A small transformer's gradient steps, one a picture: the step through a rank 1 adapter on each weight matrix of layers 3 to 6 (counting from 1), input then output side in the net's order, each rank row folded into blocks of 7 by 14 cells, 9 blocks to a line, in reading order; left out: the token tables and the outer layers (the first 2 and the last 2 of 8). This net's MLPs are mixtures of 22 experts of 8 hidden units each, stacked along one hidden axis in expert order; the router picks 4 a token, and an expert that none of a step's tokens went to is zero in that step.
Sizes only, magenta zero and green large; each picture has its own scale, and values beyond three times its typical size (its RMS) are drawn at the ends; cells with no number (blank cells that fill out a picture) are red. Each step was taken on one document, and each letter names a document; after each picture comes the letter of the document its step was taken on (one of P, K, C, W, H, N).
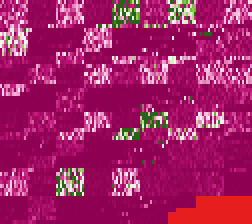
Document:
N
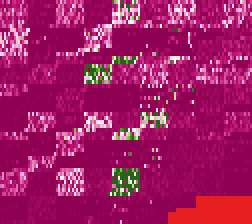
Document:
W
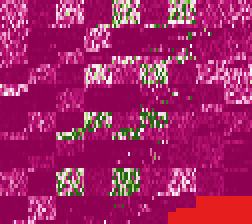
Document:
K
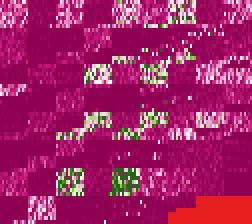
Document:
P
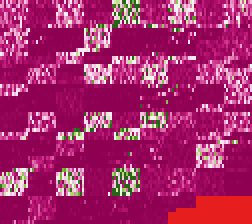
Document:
W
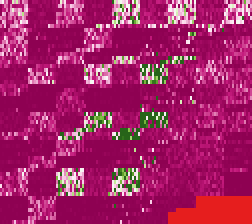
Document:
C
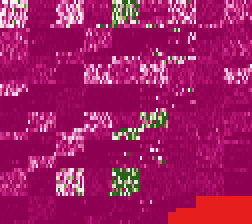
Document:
W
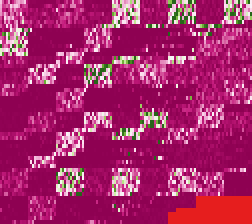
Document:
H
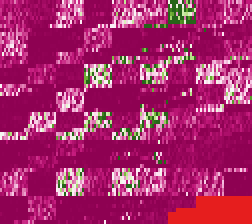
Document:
P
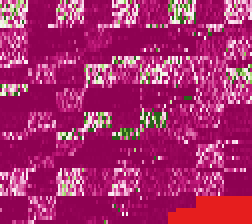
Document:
H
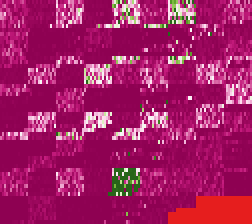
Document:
P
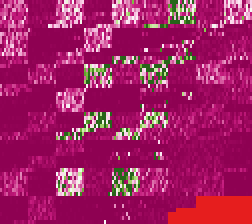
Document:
P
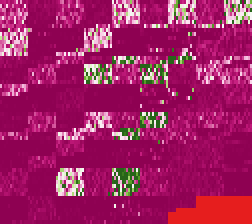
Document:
K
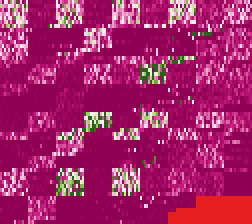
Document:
N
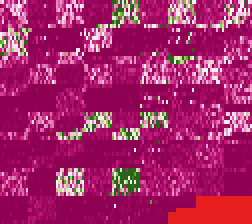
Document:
C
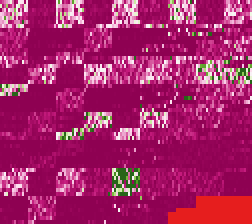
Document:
H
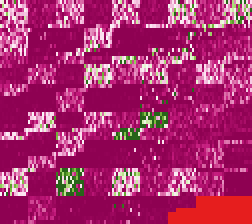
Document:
K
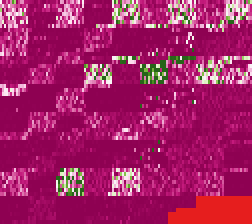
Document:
C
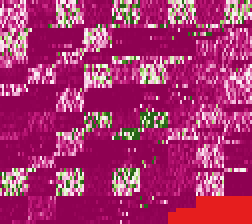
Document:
N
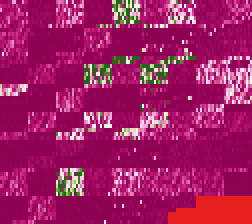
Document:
P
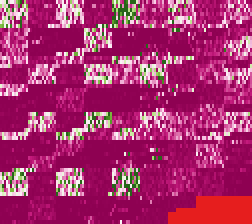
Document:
W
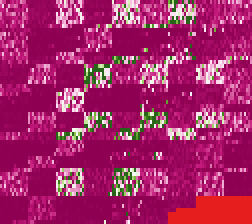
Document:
P
